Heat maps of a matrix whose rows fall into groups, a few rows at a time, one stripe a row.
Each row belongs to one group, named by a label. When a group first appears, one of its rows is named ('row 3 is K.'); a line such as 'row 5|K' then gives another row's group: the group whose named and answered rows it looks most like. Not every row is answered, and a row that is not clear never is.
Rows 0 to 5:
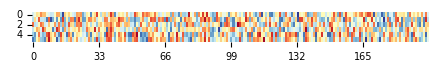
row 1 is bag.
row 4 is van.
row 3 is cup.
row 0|cup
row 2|bag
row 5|van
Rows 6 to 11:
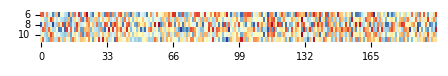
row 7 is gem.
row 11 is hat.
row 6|bag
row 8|van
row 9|bag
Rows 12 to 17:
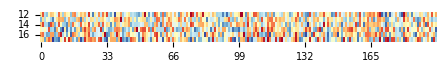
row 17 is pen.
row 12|hat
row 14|hat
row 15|pen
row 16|hat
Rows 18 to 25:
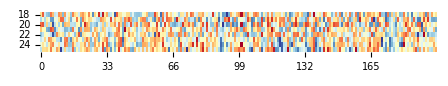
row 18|hat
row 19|van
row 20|pen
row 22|van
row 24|cup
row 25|cup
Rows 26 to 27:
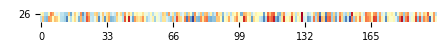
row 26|gem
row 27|gem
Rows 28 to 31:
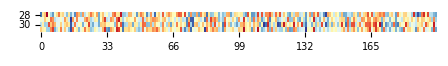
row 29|cup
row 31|cup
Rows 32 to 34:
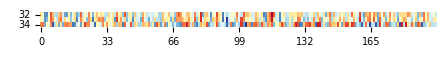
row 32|gem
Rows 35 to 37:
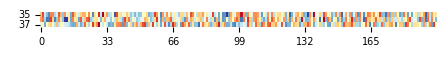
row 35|hat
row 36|hat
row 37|pen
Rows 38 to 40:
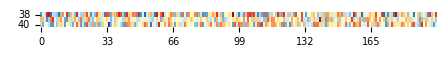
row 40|van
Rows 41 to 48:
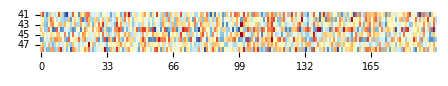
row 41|hat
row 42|gem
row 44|pen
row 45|cup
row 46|van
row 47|pen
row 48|hat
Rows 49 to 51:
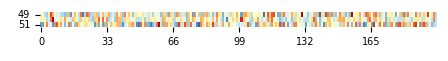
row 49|gem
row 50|cup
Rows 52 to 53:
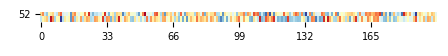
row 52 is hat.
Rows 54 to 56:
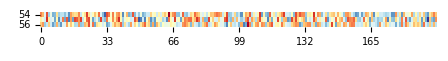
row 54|bag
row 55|bag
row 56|pen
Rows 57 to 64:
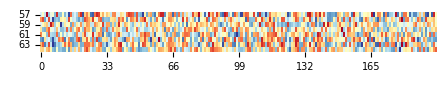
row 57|bag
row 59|cup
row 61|pen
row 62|van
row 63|pen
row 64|bag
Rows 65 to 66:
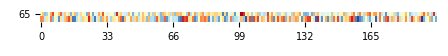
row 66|pen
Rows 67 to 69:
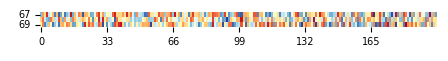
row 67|bag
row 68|hat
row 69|pen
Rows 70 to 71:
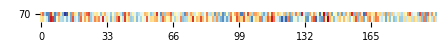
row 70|hat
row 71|cup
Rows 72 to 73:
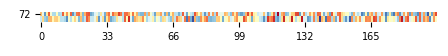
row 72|bag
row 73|gem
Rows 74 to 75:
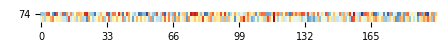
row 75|gem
